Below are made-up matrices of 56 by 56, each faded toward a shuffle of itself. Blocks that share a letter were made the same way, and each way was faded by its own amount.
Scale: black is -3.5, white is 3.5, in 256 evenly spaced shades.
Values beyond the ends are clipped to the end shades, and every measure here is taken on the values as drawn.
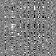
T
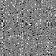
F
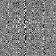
T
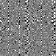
T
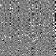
T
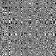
T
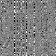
T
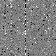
F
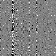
T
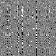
T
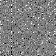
F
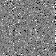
F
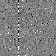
F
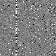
F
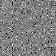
F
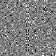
F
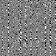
T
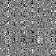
T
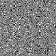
F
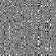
T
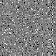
F
